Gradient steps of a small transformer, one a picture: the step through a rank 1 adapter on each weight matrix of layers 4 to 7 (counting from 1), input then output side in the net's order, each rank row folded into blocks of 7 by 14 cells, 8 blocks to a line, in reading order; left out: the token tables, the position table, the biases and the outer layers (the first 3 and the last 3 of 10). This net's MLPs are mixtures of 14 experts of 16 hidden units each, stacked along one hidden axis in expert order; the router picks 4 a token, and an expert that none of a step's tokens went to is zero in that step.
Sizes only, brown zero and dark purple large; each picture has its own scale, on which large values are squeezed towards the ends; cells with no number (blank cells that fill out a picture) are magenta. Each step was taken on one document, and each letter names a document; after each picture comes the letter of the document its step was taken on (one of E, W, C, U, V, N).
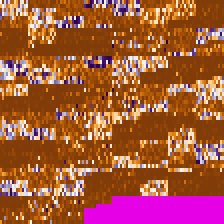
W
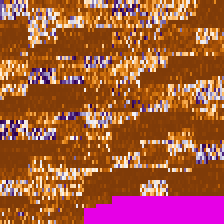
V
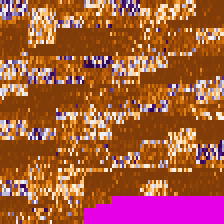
W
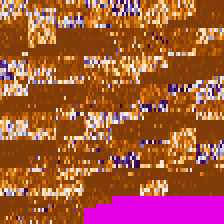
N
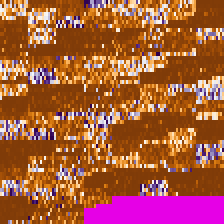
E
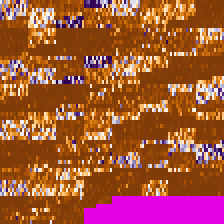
N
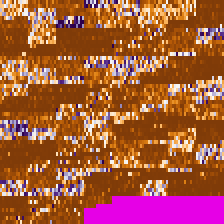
N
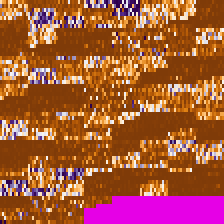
V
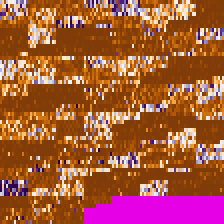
N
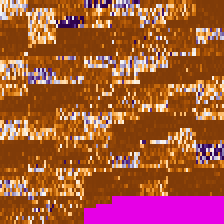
W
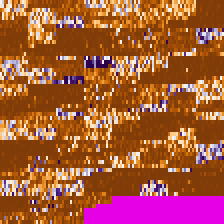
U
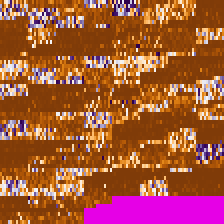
E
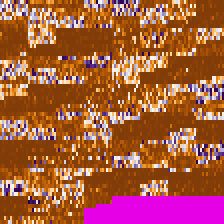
U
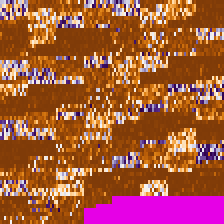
U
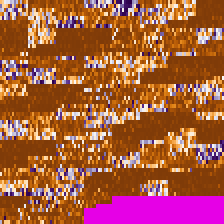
U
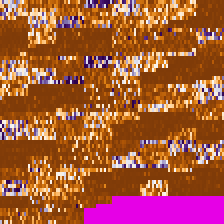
V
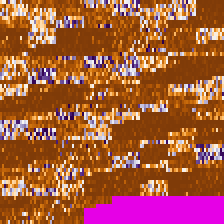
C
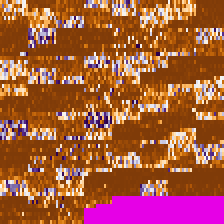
E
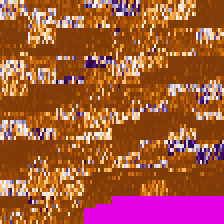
U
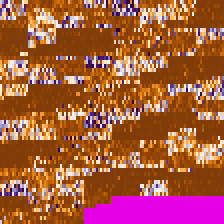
U
